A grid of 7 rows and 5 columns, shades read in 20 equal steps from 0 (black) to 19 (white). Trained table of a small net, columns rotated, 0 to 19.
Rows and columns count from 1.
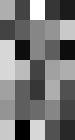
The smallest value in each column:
5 0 4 4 1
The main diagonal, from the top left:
13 7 10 12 6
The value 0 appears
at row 7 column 2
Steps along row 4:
down down up up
